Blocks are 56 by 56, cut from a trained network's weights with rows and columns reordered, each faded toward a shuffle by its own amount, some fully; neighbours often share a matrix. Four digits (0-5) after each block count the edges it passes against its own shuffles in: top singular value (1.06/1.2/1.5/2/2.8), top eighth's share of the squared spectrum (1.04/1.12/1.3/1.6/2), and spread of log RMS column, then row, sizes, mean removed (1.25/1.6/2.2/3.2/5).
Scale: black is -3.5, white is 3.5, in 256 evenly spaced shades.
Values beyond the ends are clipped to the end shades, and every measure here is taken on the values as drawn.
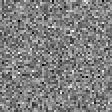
1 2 0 1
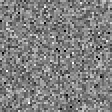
0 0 0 0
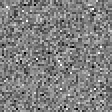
1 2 0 0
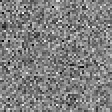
3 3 0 1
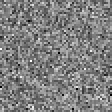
0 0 0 0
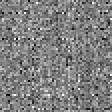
2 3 1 2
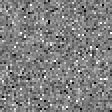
0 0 0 0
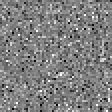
1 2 0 0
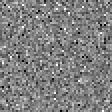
0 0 0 0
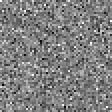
0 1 0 0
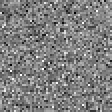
0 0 0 0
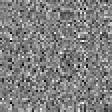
4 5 2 2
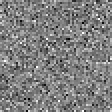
2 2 0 0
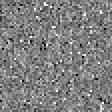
0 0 0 0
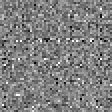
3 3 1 2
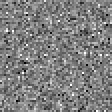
1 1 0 0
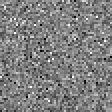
0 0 0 0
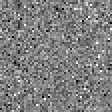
2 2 0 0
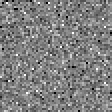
0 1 0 0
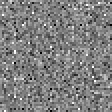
2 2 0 1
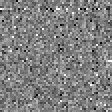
2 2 0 1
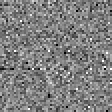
2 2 0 1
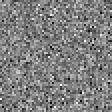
1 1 0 0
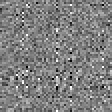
4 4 2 2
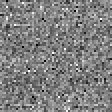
2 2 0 0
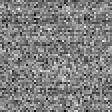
3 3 1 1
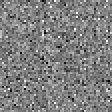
1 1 0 1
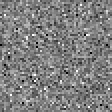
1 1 0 0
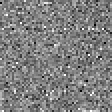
1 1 0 1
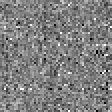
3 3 2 2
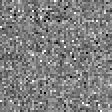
1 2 0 1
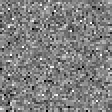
1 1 0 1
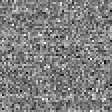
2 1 0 0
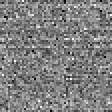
3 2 0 0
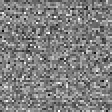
2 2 0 1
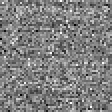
2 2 0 0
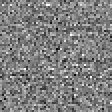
2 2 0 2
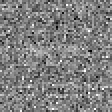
1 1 0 0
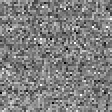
2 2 1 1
